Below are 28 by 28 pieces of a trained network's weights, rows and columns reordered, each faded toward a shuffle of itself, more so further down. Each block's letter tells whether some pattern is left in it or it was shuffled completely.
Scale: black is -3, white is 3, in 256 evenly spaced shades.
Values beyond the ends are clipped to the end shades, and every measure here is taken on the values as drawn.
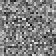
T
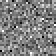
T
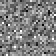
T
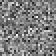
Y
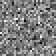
T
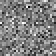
Y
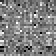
Y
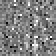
Y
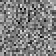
Y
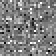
Y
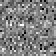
Y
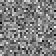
Y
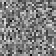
Y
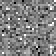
Y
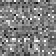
Y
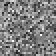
T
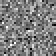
T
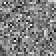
T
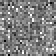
Y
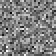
Y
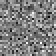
Y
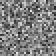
T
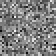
T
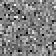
T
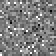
T
